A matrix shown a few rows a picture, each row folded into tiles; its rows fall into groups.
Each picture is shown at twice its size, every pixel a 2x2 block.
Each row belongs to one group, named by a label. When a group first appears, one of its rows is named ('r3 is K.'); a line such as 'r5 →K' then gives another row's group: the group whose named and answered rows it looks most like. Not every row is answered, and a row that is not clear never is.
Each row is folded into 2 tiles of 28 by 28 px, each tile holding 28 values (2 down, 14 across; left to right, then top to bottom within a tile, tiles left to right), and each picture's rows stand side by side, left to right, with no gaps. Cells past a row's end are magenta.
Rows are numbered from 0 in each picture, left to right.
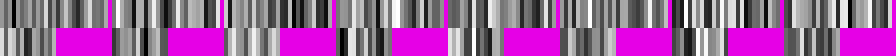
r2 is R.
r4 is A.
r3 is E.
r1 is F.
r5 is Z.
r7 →E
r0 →Z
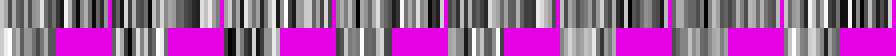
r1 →A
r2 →E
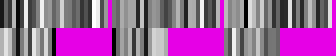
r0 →A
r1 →F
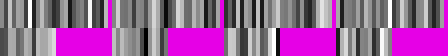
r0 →F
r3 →R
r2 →A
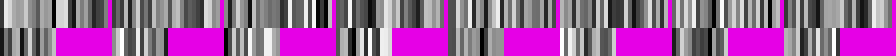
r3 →A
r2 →F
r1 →A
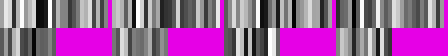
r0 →E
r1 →Z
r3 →A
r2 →E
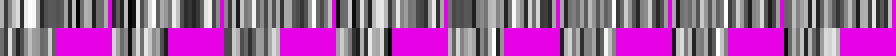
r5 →R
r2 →Z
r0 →Z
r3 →A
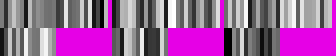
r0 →F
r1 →E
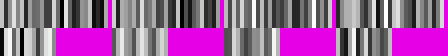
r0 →R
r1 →R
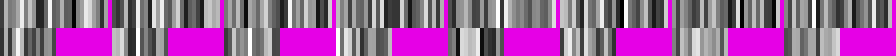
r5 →R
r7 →F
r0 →E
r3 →Z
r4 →E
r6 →F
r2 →F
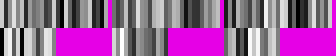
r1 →A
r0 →R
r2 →A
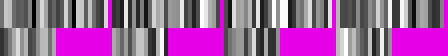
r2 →E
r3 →R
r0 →F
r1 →A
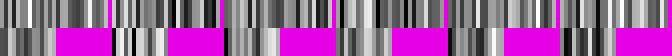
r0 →Z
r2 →F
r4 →F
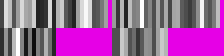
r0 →E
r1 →Z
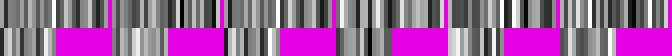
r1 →F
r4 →R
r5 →Z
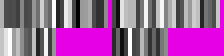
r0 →R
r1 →E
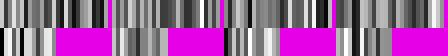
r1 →Z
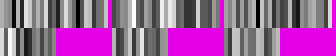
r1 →E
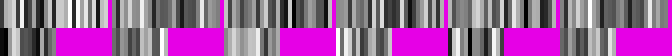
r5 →Z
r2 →R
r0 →E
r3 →Z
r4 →R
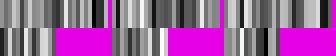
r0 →F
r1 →Z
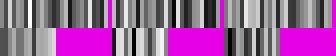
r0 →F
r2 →E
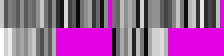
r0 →R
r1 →F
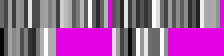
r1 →A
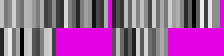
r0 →R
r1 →A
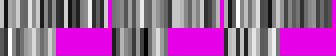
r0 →Z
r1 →F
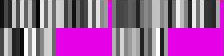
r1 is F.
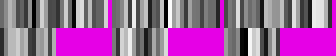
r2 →A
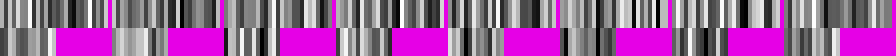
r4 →A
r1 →R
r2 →E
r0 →Z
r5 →E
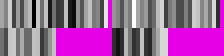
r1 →E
